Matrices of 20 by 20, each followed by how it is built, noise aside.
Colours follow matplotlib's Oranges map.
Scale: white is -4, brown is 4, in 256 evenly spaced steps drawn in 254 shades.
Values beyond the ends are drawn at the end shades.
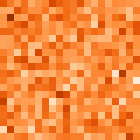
noise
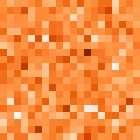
noise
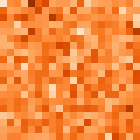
noise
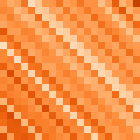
Toeplitz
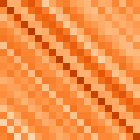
Toeplitz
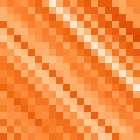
Toeplitz
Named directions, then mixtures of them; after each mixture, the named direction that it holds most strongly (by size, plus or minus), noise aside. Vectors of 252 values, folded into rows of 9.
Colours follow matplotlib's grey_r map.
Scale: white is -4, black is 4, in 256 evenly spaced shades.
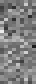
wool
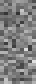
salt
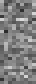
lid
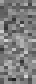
wool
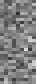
salt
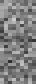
wool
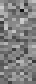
wool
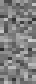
lid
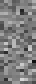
salt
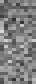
wool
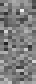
salt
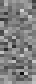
salt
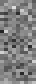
salt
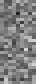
salt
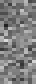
salt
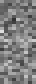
wool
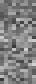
salt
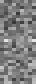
salt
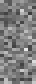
salt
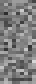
salt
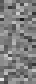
lid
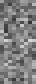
wool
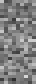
lid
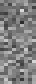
salt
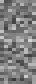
lid
